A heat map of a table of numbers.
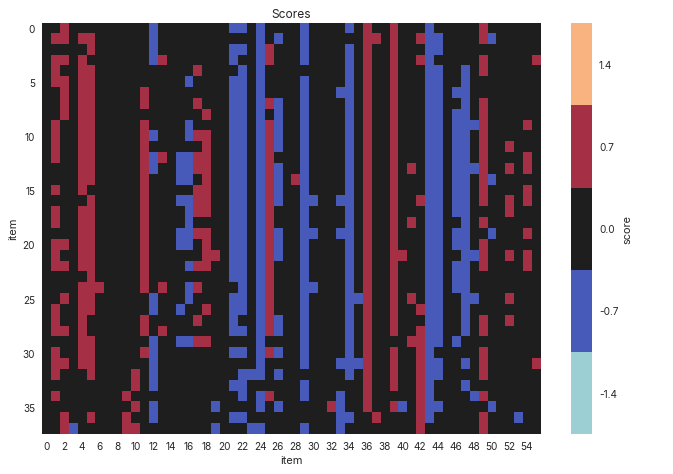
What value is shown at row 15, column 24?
-0.7
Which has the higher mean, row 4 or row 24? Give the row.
4
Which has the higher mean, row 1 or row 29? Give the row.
1
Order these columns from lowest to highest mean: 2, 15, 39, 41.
15, 41, 2, 39
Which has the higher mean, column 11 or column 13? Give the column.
11
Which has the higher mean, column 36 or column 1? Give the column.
36
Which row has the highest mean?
3
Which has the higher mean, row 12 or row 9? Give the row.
12
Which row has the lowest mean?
19
